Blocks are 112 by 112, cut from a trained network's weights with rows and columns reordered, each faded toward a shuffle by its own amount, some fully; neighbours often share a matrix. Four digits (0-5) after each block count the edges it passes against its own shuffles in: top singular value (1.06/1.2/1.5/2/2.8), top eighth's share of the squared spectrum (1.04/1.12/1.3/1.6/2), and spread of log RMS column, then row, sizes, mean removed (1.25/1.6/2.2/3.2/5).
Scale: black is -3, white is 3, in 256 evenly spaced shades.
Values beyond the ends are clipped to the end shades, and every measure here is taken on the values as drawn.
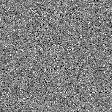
2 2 0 1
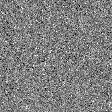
0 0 0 0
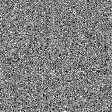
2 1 0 1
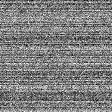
5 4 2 3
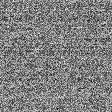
2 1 0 0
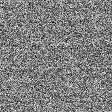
1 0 0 0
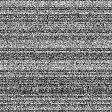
5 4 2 3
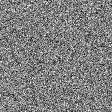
0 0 0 0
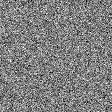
0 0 0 0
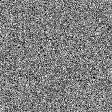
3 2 0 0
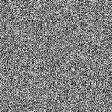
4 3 1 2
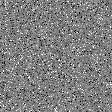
0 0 0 0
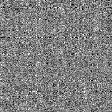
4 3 1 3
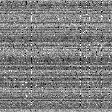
5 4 3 2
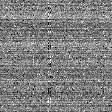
4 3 2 1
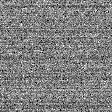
3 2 1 0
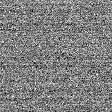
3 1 0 0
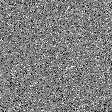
1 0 0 0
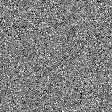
0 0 0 0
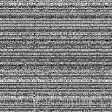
5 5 3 4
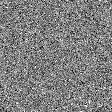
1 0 0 0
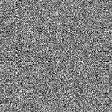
4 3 1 2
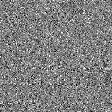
3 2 0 1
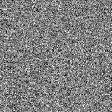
3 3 1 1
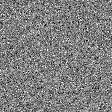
1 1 0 0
